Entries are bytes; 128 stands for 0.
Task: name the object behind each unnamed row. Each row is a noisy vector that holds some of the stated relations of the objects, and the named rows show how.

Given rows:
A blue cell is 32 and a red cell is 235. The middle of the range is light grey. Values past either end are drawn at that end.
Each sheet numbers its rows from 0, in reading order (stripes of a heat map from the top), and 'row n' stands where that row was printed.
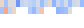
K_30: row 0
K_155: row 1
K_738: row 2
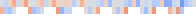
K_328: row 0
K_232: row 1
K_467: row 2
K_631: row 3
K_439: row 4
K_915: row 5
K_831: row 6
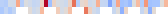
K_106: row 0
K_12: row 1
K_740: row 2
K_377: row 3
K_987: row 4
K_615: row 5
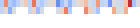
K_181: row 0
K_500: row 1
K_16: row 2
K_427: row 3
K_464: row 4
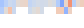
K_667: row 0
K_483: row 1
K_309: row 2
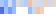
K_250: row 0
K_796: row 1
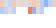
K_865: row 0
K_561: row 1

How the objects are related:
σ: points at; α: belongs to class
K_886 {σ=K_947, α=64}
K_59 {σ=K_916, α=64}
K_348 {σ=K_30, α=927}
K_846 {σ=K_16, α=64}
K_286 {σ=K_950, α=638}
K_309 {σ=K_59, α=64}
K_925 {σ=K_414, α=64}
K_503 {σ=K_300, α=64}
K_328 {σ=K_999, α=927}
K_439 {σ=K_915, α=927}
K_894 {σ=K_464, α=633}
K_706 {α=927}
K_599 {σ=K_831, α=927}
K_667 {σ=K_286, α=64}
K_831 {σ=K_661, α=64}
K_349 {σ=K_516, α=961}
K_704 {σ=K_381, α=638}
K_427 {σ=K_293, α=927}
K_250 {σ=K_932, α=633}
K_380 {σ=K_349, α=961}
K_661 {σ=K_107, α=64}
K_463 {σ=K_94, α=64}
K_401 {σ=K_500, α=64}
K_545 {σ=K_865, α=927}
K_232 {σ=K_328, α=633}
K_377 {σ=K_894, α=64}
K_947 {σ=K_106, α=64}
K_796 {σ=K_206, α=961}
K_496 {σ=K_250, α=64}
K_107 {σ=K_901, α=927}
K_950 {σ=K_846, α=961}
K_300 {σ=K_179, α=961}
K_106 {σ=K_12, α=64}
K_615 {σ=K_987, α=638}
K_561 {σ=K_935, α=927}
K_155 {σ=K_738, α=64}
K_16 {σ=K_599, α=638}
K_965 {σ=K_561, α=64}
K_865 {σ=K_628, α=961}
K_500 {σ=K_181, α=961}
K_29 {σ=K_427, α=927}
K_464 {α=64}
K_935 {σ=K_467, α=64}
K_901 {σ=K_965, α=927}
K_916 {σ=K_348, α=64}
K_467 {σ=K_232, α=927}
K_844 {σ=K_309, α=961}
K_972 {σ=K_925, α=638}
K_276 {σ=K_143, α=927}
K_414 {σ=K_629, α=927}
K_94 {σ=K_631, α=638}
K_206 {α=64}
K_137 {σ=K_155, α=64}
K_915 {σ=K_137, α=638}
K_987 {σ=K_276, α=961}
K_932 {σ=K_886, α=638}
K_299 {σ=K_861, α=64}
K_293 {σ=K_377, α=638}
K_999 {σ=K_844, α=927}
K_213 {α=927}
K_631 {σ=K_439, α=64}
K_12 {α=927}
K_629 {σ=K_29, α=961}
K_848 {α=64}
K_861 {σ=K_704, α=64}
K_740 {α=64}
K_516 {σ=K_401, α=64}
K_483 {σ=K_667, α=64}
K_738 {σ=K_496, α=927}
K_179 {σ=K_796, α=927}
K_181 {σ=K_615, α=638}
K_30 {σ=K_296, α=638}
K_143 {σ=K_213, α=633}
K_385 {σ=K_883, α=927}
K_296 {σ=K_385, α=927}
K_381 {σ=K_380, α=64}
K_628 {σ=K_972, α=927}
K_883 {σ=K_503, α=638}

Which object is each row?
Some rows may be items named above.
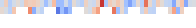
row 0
K_143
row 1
K_935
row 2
K_250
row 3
K_206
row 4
K_965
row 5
K_516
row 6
K_916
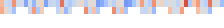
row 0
K_29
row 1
K_348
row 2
K_500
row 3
K_107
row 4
K_107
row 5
K_925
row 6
K_213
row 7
K_629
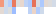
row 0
K_414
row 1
K_401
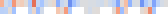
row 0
K_972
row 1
K_500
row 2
K_831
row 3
K_463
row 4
K_916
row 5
K_599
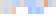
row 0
K_94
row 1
K_106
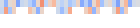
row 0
K_348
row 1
K_844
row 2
K_137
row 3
K_59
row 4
K_916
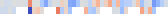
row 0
K_545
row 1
K_883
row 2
K_901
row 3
K_328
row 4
K_276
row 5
K_661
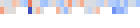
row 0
K_894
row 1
K_503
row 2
K_999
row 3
K_94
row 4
K_496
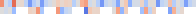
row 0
K_414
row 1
K_599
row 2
K_467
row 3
K_385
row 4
K_916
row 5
K_30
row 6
K_296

